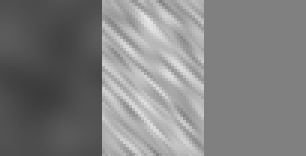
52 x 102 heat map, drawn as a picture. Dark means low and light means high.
The table splits into one row of 3 panels. Panel 1,1: low, smooth, faint in contrast. Panel 1,2: high, slanting down to the right. Panel 1,3: middling, flat.
